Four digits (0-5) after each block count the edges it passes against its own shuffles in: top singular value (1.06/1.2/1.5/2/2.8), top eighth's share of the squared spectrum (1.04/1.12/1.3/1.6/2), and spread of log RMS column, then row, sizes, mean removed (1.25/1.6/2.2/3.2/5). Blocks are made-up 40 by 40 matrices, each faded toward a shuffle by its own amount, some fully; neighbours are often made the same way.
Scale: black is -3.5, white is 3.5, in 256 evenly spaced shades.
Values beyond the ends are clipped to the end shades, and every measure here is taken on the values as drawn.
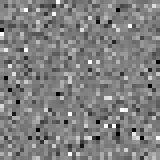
2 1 0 0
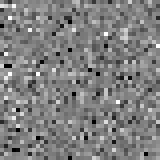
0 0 0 0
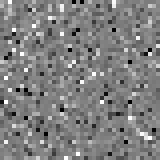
0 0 0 0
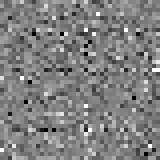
3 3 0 1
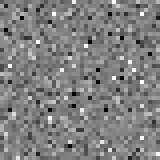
0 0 0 0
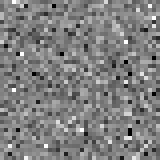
0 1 0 0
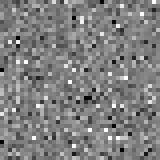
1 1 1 0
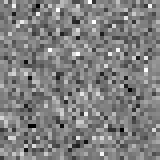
2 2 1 0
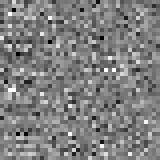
3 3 1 0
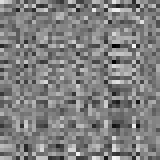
4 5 3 3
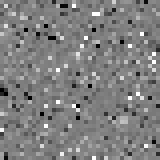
0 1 0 0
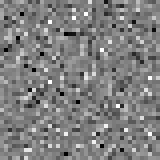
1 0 0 0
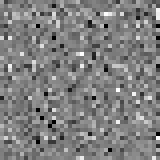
3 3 1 2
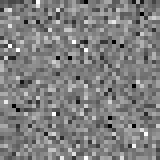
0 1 1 1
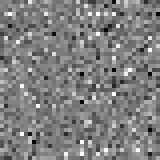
1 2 1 1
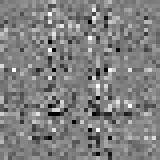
2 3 3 2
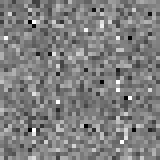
0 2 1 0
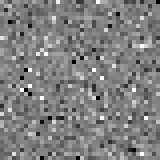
1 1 0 0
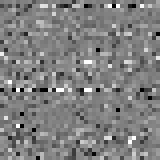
3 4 0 2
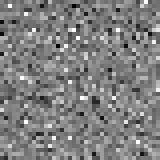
2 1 0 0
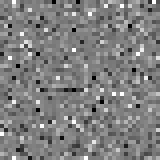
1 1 0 0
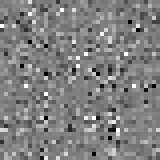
3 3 1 1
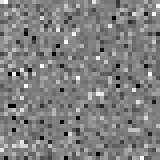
2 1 0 0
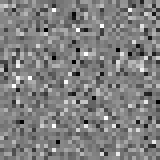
3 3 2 1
